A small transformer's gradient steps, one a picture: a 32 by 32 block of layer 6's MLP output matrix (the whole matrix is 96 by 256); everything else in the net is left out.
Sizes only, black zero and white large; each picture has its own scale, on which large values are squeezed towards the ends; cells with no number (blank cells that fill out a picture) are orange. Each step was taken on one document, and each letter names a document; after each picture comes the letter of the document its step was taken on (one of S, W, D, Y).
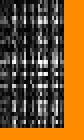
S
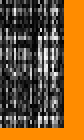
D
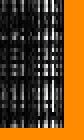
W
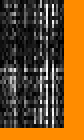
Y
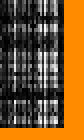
D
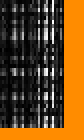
W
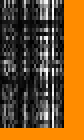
Y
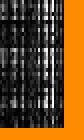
W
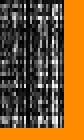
S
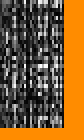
S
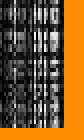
D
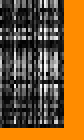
D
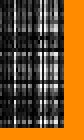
D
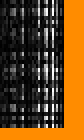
W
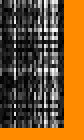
D
